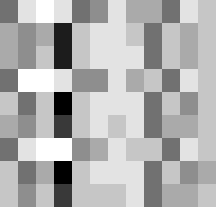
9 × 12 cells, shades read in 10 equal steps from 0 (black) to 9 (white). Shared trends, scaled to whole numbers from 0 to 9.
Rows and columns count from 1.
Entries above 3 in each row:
12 11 11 12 11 11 12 11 11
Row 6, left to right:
6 5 7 2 7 8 7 8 4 6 6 7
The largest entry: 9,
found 5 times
